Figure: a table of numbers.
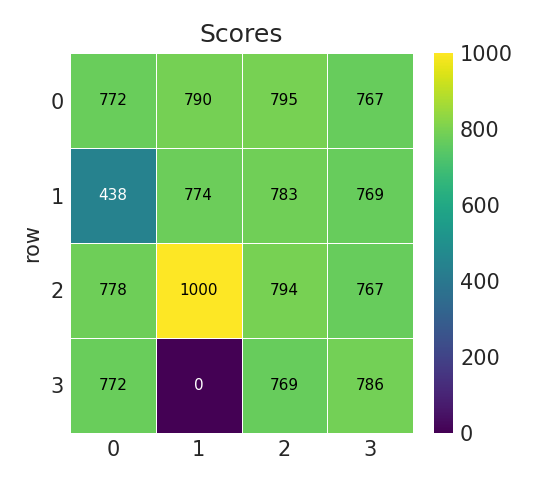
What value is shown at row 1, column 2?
783
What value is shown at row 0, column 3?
767
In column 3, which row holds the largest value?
3
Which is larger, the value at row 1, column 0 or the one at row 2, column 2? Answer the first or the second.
the second
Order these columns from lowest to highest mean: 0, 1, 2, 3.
1, 0, 3, 2
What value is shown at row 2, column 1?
1000
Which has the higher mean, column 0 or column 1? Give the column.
0
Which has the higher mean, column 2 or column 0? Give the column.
2
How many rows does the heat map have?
4
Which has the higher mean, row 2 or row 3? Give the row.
2
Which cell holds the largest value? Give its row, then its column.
2, 1
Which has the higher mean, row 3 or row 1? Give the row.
1
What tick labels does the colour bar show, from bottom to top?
0, 200, 400, 600, 800, 1000
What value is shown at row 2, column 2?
794
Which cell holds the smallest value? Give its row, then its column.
3, 1
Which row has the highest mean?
2
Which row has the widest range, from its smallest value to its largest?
3
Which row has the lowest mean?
3
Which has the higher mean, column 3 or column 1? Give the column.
3
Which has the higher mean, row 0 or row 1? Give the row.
0
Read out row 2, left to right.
778 1000 794 767
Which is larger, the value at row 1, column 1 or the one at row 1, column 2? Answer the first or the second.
the second
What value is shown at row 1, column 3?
769
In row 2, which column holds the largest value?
1
